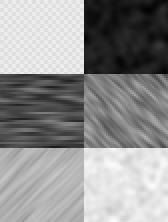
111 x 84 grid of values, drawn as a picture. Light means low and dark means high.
The table splits into 3 rows of 2 panels. Panel 1,1: very low, checkered, faint in contrast. Panel 1,2: very high, blotchy, faint in contrast. Panel 2,1: high, streaked across. Panel 2,2: middling, slanting down to the right. Panel 3,1: low, slanting up to the right, faint in contrast. Panel 3,2: very low, blotchy, faint in contrast.
